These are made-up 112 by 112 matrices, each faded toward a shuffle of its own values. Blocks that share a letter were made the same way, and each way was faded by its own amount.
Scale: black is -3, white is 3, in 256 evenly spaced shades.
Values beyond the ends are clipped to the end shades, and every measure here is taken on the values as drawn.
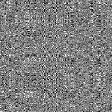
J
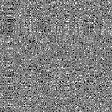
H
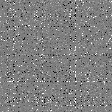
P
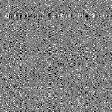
H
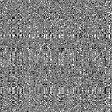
J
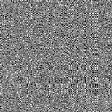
J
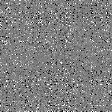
P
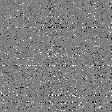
P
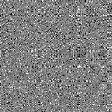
H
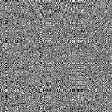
J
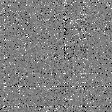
P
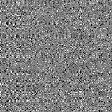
H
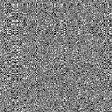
J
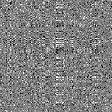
J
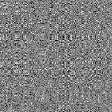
J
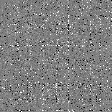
P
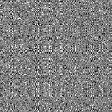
J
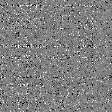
P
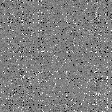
P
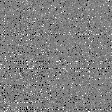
P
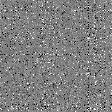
P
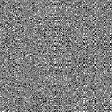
J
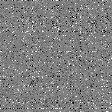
P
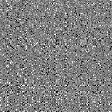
H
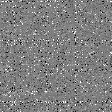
P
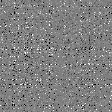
P
